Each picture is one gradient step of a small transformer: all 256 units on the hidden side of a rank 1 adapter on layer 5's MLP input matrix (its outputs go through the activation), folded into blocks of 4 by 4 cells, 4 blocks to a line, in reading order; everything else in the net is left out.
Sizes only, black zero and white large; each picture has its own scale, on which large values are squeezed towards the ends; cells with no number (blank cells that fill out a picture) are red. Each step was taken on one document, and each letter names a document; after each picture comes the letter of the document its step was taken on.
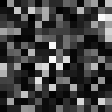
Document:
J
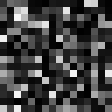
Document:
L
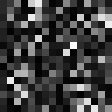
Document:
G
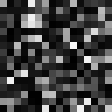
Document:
G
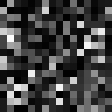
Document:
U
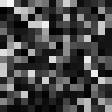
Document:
J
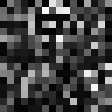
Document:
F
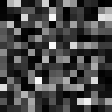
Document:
J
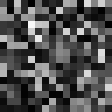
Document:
F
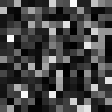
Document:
F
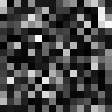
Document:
G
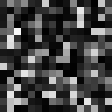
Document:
U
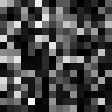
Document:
L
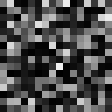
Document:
J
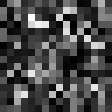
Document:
F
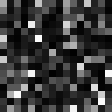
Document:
L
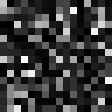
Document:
L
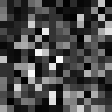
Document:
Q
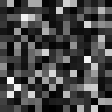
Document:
Q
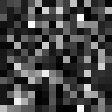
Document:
Q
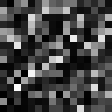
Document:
F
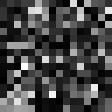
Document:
Q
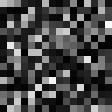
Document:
G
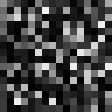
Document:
F
